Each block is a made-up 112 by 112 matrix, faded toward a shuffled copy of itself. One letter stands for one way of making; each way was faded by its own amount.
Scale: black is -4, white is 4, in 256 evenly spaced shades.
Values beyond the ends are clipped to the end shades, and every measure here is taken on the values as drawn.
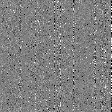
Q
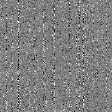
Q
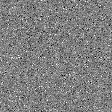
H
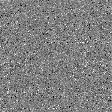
H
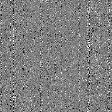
Q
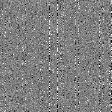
Q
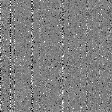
Q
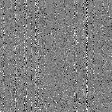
Q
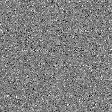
H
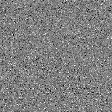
H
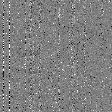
Q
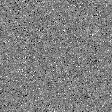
H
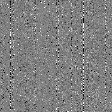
Q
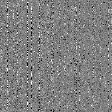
Q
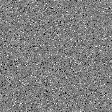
H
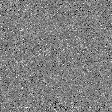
H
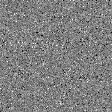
H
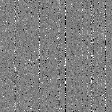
Q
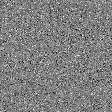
H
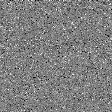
H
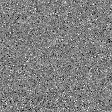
H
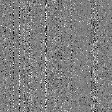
Q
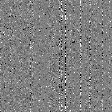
Q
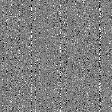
Q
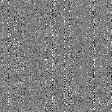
Q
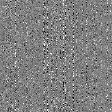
Q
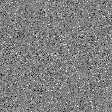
H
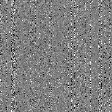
Q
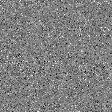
H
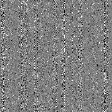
Q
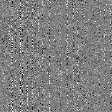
Q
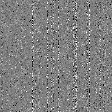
Q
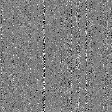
Q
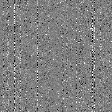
Q
